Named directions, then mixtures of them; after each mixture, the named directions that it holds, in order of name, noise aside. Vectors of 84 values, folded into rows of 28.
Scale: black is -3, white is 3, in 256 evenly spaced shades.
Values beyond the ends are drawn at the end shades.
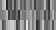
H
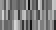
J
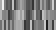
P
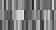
H, P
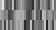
P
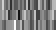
H, J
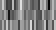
H, P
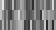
P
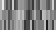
P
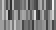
H, J, P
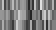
H, P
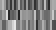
H, J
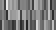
H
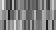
H, J, P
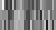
P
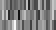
H, J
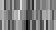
H, P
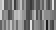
P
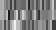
H, J, P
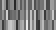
H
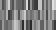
J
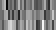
H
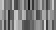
J, P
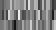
H, J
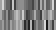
P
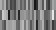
H, J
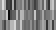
H, J, P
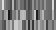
H, J, P
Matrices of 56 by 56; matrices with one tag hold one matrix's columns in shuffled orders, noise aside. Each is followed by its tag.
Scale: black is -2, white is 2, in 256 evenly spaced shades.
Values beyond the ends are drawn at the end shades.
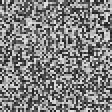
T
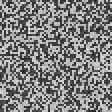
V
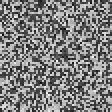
V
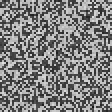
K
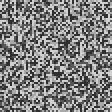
K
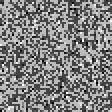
T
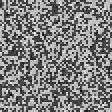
K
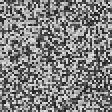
T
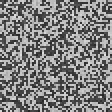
K
